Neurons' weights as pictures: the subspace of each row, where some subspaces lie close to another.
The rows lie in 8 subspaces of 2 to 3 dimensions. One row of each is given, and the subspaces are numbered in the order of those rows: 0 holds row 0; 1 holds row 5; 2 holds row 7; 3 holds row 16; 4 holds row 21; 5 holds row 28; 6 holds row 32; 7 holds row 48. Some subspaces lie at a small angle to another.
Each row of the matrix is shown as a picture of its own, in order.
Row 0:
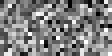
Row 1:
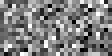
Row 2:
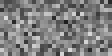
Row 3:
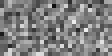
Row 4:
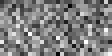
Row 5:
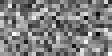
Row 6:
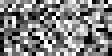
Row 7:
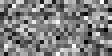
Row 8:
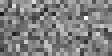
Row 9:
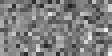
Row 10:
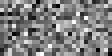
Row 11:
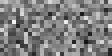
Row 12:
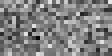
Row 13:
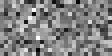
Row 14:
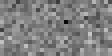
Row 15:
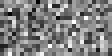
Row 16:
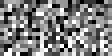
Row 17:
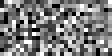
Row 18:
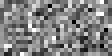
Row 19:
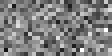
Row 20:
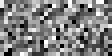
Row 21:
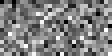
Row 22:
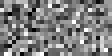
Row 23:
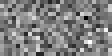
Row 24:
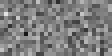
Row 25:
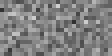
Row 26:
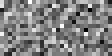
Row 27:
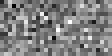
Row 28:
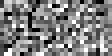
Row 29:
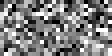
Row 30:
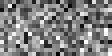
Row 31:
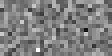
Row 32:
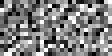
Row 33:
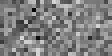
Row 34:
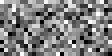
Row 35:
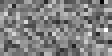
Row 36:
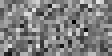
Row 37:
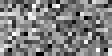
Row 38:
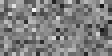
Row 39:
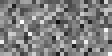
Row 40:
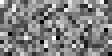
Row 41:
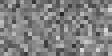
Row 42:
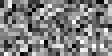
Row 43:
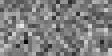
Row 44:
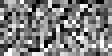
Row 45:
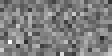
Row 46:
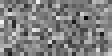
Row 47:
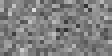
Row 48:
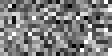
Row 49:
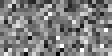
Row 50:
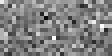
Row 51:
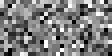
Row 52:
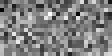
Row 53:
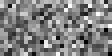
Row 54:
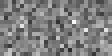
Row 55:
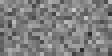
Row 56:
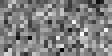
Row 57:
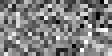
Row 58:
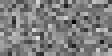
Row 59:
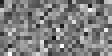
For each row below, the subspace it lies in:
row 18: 5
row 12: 7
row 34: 4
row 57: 2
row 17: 4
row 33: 2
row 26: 6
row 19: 7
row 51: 0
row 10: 1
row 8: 1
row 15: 5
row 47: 2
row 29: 2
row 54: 3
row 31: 6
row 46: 5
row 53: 0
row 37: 1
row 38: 2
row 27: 4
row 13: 2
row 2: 4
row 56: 3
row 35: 2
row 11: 4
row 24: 3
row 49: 3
